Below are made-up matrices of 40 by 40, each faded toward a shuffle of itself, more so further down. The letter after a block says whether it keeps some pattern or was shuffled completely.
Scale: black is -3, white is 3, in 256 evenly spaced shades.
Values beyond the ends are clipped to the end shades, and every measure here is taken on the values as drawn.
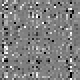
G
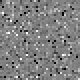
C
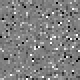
C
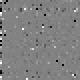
G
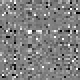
G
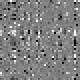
G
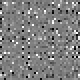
G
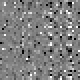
G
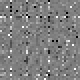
G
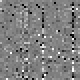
G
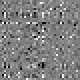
G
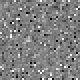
C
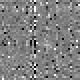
G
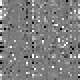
G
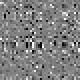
G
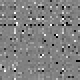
G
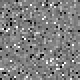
C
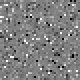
C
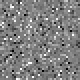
C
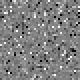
C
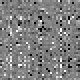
G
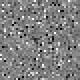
C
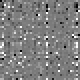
G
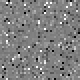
C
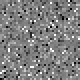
C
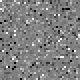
C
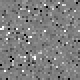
C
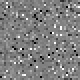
C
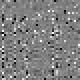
G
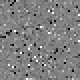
C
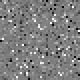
C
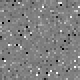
C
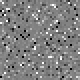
C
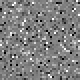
C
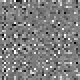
G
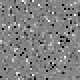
C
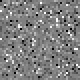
C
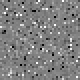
C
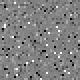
C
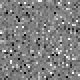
C
